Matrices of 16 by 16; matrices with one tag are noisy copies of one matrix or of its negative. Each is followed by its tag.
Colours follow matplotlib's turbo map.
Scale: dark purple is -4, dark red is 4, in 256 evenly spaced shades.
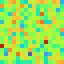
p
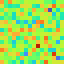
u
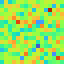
u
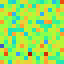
p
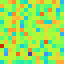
p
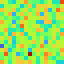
p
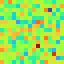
u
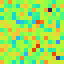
u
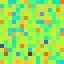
p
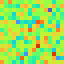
u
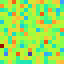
p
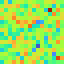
u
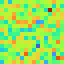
u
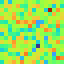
u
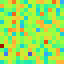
p
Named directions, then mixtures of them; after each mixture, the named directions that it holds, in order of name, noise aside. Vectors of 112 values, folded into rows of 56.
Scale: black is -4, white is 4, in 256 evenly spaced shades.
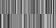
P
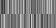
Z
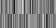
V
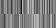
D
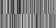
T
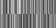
T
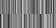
P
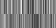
D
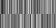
D, Z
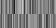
V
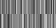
P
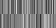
P, T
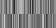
D, V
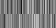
D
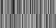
T, V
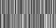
P, V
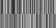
T, V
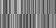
T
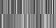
P, T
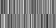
V, Z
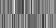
V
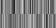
T, V
